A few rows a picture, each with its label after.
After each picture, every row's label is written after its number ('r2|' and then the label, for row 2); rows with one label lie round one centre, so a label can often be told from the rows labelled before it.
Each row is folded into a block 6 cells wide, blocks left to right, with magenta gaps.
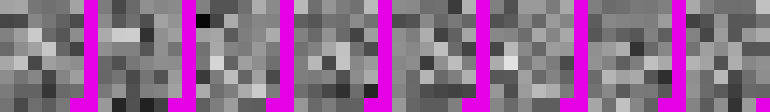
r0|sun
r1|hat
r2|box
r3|sun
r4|sun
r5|box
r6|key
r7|sun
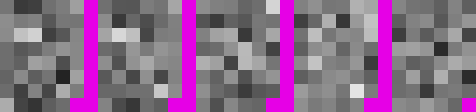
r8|hat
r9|hat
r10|sun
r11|box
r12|key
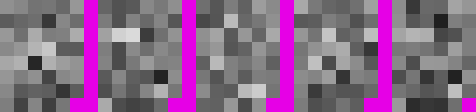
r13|sun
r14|hat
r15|box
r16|sun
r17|hat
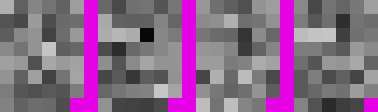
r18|sun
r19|hat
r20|key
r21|hat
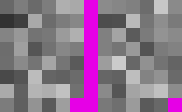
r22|box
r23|box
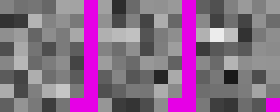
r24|box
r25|hat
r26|hat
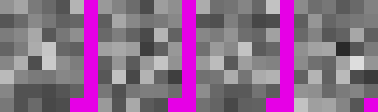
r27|sun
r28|key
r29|sun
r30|key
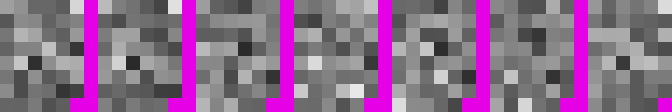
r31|sun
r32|sun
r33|key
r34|box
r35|key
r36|key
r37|sun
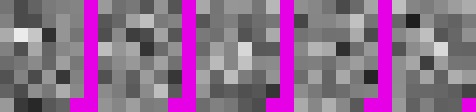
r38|hat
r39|key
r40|sun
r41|key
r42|sun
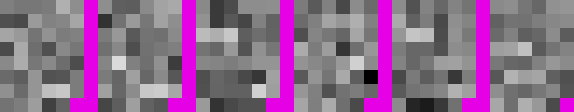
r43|box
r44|box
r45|hat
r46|key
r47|hat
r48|key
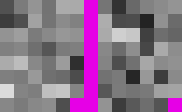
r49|box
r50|hat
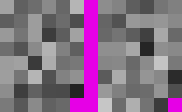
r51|sun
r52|key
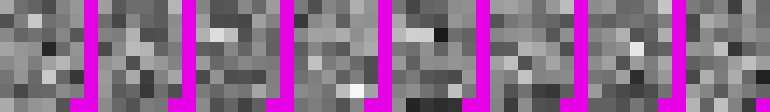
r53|key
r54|sun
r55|hat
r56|box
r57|hat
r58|sun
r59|sun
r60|key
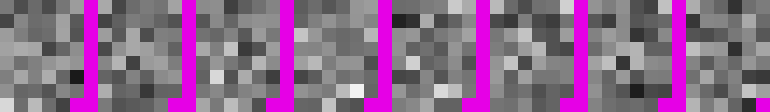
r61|key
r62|sun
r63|key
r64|box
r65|box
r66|sun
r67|sun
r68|key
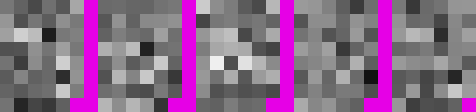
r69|hat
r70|key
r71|sun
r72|key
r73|hat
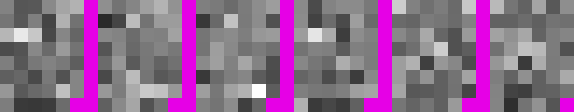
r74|hat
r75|box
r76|box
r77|hat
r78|sun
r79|sun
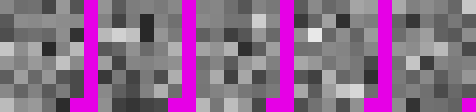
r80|key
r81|hat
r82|key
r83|box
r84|sun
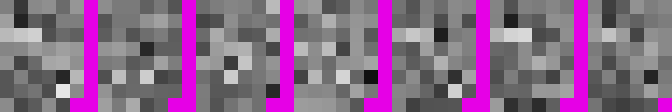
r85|hat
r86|key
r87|sun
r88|key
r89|hat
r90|hat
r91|hat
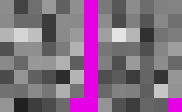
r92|hat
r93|hat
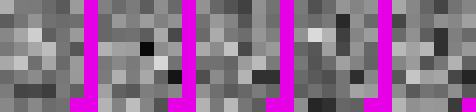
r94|sun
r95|key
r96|key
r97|hat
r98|key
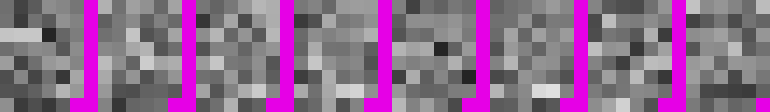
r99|hat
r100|sun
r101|box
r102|box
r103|key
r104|box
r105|key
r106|sun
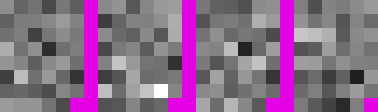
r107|key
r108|box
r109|key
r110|hat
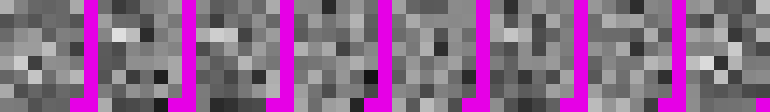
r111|sun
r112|hat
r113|hat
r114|key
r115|key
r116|hat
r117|key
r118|sun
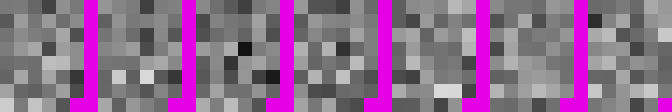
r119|key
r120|key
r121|key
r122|key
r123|box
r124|box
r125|box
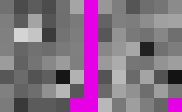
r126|hat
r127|key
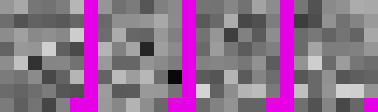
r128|sun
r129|key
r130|box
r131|box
